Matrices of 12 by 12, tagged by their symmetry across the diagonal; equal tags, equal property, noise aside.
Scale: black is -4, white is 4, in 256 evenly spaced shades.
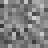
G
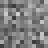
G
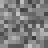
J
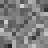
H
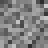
J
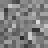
G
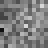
J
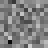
J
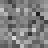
G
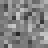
J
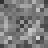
H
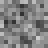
H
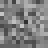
G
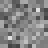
H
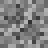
H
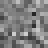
G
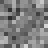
H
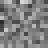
G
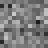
J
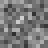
H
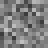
G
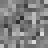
H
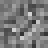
H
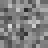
G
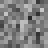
J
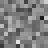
G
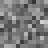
J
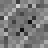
H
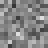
J
